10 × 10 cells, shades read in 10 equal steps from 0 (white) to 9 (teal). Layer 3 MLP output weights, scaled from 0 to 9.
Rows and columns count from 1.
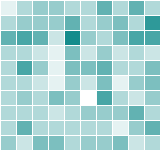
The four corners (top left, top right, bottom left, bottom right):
1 3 4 3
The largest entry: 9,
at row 3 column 5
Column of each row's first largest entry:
7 10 5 5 2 7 7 9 2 3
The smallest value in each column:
1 2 2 1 3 0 3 1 2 2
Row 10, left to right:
4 2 5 5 3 4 4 5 2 3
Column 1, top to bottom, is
1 3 6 3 3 3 3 3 3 4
